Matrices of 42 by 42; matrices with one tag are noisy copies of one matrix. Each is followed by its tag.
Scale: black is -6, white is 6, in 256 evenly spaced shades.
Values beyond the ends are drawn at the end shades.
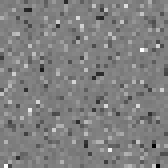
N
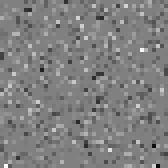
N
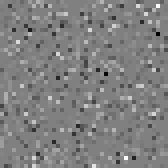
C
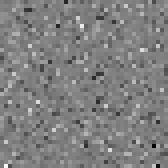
N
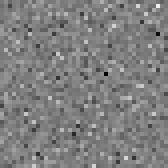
C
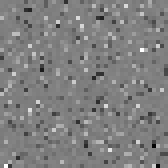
N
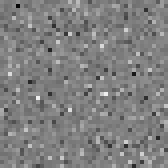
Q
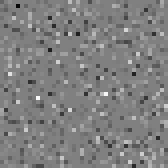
Q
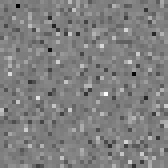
Q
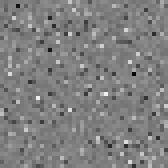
Q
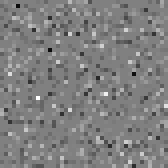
Q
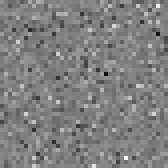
C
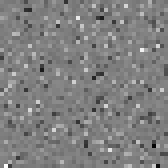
N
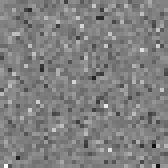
N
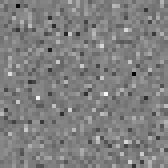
Q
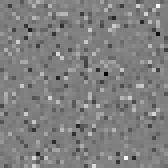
C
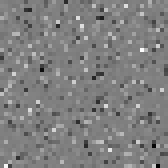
N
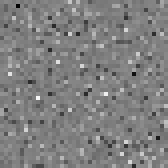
Q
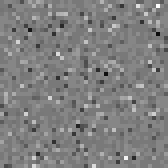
C
